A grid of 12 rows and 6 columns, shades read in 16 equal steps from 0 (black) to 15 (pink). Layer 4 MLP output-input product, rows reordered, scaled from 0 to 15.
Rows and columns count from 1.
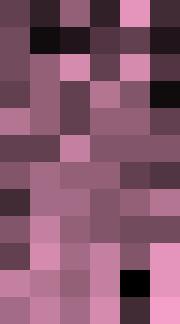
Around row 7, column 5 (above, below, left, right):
8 9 9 5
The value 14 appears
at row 1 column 5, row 10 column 6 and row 11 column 6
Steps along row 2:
down up up up down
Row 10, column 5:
8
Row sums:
39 23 53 41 50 48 47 52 51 63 58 64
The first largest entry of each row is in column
5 1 3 4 1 3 2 6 2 6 6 6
